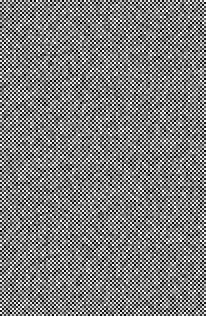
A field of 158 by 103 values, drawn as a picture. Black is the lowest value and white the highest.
No row or column stands out. Overall the values sit about 50% of the way up the scale. There is no seam. The field is checkered. There is no overall slope. The values fall into two levels.
